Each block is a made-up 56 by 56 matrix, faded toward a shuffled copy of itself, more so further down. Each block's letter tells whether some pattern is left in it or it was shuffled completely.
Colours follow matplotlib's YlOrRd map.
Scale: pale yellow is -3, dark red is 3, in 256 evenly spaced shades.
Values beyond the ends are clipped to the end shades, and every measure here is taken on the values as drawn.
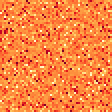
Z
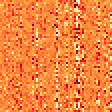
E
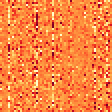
E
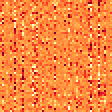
E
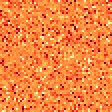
Z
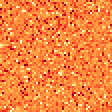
Z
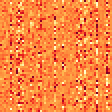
E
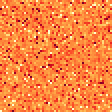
Z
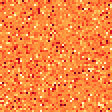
Z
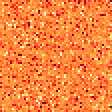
Z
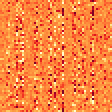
E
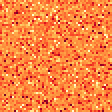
Z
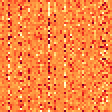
E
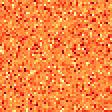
Z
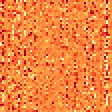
E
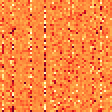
E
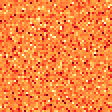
Z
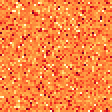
Z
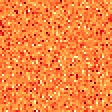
Z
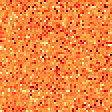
Z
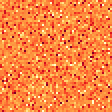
Z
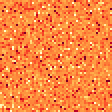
Z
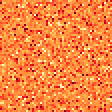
Z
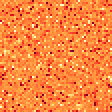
Z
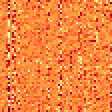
E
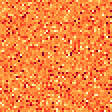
Z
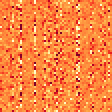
E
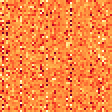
E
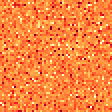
Z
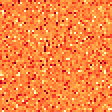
Z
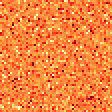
Z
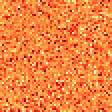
Z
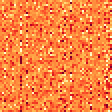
E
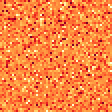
Z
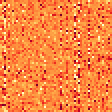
E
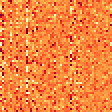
E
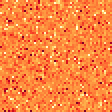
Z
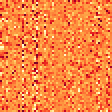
E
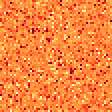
Z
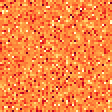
Z
